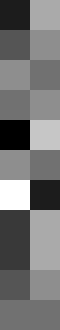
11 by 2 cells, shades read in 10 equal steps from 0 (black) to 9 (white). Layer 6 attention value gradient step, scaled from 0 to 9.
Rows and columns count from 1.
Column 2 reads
6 5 4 5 7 4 1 6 6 5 4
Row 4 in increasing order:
4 5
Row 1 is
1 6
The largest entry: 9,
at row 7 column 1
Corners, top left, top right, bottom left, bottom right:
1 6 4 4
